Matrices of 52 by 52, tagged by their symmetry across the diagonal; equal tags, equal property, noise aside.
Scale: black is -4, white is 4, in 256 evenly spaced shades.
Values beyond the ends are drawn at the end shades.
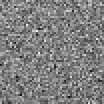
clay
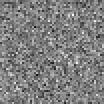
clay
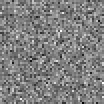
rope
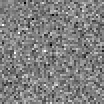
rope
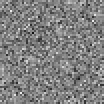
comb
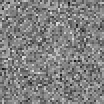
comb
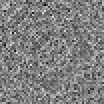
comb
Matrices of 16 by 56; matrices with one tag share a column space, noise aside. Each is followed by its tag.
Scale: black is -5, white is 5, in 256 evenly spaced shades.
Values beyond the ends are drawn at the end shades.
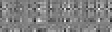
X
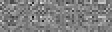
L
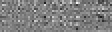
L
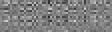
L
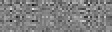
L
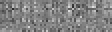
X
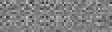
L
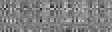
X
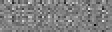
L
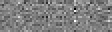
L
